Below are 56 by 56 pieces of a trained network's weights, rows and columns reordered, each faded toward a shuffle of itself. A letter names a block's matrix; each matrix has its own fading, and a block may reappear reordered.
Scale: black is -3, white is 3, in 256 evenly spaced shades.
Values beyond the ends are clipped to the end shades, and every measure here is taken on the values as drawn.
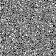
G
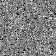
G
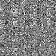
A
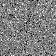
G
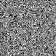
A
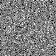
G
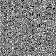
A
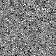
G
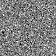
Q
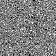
G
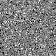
G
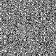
A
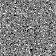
A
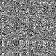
A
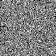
Q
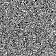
Q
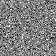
G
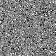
G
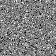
G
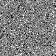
G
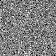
Q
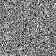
A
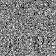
A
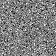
G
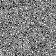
G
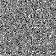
A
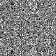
A
